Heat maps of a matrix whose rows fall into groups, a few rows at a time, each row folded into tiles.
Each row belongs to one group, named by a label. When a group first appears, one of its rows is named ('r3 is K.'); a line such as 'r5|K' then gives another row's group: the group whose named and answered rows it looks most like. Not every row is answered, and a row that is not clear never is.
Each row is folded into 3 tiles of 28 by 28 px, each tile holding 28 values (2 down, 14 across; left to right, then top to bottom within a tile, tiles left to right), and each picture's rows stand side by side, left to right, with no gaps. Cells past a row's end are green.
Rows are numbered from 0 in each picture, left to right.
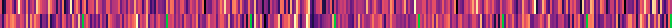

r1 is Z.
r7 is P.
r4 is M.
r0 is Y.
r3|M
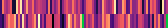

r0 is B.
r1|M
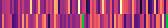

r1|Y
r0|M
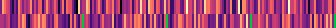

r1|P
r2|Y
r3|Y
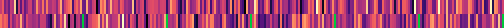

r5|Y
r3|P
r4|M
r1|B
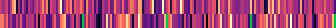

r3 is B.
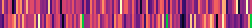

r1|Y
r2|M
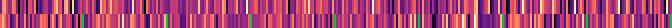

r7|M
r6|Y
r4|Y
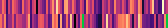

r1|M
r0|P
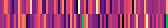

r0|M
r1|Z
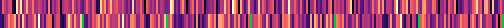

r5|P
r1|B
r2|P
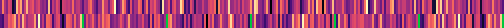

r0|B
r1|M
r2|Z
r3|P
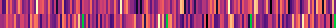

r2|Z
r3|P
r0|Y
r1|Y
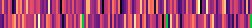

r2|M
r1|P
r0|B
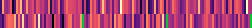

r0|B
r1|Y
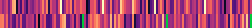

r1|Y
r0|Z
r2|Y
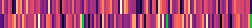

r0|B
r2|B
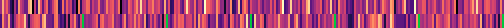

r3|M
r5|P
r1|P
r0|M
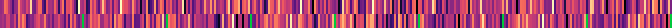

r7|P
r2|Z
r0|M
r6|B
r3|B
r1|Y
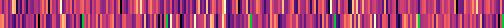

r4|B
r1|P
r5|P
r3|M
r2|M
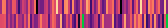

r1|P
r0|P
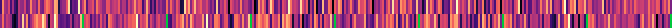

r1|Z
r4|P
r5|Y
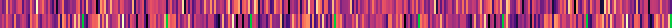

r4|Z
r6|P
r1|B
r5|Z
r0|Y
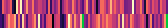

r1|B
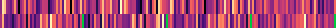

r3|Z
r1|Y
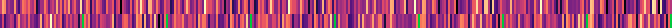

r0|P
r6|Y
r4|M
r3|Y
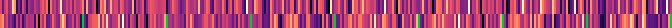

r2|M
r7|M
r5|B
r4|B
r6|Y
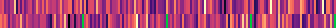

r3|Y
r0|Z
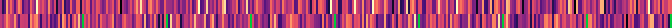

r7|Z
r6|P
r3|M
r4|Y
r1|P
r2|M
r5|Y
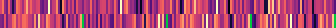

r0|B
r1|Y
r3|B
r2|B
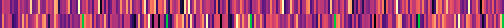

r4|Z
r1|Z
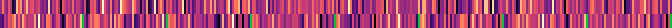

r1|Y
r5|P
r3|Z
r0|B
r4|Z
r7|P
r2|Z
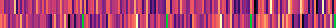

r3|Y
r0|Z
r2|Z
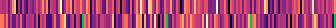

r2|B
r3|Z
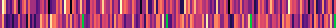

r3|Y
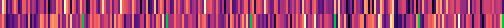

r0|P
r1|Y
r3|Z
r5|B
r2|Y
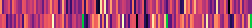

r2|B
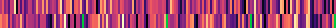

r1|B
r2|M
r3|M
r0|Z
